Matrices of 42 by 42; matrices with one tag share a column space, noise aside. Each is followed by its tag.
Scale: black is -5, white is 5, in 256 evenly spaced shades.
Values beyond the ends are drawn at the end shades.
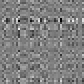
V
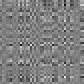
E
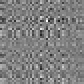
V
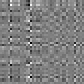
E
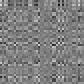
E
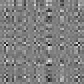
E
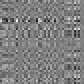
V
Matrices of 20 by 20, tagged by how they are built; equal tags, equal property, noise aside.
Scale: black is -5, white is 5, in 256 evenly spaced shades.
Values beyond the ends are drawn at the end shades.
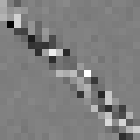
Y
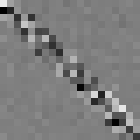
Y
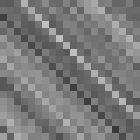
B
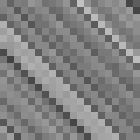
B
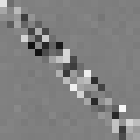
Y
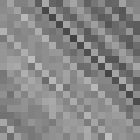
B
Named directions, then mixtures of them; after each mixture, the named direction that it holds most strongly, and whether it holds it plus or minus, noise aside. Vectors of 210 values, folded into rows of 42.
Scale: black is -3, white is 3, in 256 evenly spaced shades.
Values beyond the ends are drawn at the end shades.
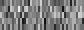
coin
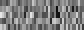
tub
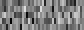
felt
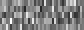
felt, minus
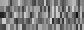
tub, minus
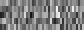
tub, minus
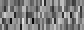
felt, plus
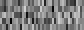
felt, plus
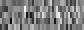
felt, plus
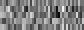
tub, plus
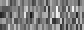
tub, minus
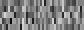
felt, plus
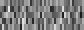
coin, minus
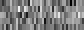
coin, plus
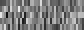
coin, plus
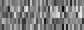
coin, plus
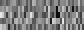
tub, plus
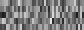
tub, minus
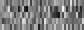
coin, minus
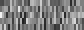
coin, plus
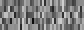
felt, plus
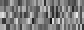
tub, plus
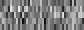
coin, plus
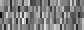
coin, minus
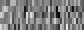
tub, plus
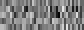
tub, plus
